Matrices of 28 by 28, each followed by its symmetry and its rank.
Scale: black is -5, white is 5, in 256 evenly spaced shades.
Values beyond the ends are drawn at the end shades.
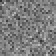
symmetric, full rank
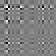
symmetric, rank one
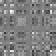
symmetric, rank two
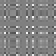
symmetric, rank one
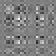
symmetric, rank two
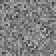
symmetric, full rank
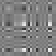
symmetric, rank one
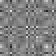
symmetric, rank two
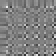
symmetric, rank two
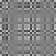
symmetric, rank one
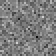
symmetric, full rank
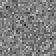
symmetric, full rank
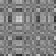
symmetric, rank two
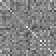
symmetric, rank five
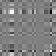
symmetric, rank one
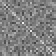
symmetric, rank five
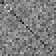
symmetric, full rank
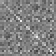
symmetric, rank five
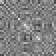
symmetric, rank five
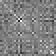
symmetric, rank five
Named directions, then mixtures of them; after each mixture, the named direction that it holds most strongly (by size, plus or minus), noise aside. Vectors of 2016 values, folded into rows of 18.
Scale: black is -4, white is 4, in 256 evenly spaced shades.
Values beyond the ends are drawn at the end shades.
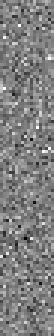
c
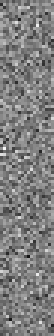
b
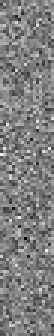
b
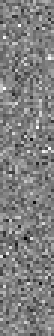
c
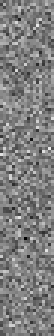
b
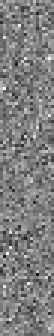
c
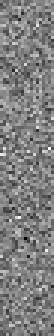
b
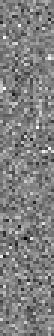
c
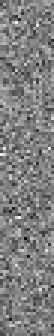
b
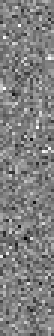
c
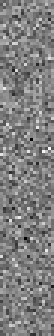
c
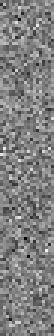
b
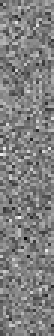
b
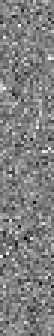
c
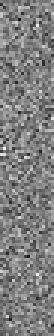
b
